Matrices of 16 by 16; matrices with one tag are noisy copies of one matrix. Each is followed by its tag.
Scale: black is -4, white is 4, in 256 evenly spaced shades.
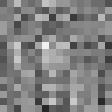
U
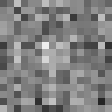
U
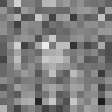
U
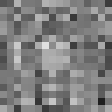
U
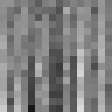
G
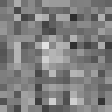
U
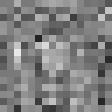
U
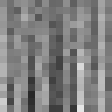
G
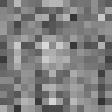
U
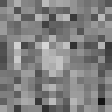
U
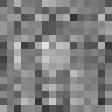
U
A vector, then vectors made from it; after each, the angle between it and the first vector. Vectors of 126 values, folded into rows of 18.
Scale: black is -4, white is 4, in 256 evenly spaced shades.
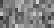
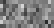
orthogonal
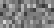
partly opposed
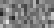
partly opposed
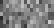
partly aligned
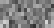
partly opposed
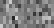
partly opposed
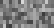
partly aligned
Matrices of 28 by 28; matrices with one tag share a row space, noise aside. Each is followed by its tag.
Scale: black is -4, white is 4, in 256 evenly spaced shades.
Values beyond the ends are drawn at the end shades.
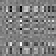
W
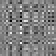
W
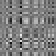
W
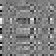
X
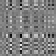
W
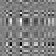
W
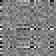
X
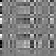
X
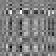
W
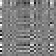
X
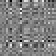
W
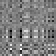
W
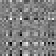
W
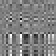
W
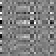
X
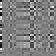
X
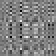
W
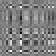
W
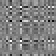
W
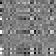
X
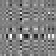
W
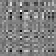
W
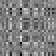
W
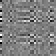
X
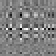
W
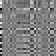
X
